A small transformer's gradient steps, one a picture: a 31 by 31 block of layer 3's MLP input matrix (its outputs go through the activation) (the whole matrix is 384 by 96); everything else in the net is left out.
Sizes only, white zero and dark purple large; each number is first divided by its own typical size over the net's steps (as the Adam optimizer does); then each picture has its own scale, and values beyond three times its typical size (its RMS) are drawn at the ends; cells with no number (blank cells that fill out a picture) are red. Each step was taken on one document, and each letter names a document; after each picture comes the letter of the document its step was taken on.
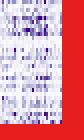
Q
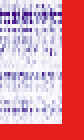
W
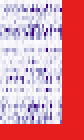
Q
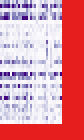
W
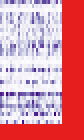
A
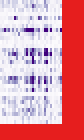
Q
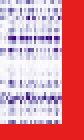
A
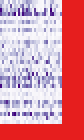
W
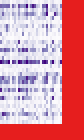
W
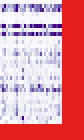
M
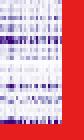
A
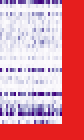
A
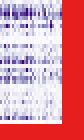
W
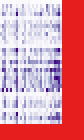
M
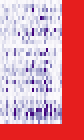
Q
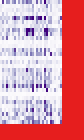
Q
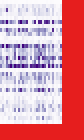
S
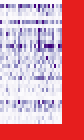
S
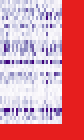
W
